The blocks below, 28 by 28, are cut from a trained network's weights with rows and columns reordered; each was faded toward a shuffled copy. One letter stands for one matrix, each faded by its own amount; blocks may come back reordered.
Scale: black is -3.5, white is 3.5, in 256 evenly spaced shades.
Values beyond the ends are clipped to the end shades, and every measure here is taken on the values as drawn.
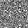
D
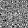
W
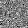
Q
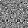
W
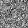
Q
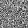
Q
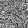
Q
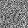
Q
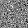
D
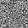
Q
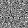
D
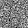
Q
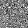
D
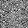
D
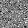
D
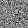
Q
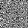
W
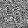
W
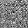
W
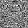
W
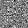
W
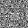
W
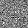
W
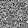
Q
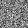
Q
